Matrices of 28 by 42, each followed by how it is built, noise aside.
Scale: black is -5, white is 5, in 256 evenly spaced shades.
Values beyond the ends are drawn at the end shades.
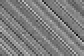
Toeplitz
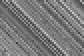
Toeplitz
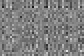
low rank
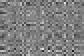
low rank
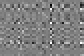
low rank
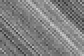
Toeplitz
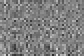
low rank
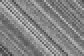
Toeplitz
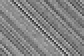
Toeplitz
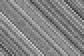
Toeplitz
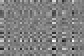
low rank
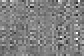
low rank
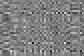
low rank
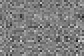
low rank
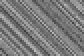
Toeplitz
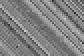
Toeplitz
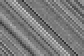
Toeplitz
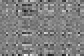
low rank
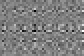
low rank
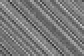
Toeplitz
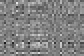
low rank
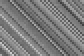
Toeplitz
